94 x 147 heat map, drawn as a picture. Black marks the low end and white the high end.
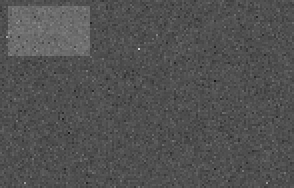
Mirror symmetry: none. Odd patch: higher, in the top left. Stripes: none. Odd rows or columns: none.
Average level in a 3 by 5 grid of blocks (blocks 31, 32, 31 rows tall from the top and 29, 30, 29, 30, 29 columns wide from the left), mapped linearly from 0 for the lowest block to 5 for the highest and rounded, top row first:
53000 | 00000 | 00000
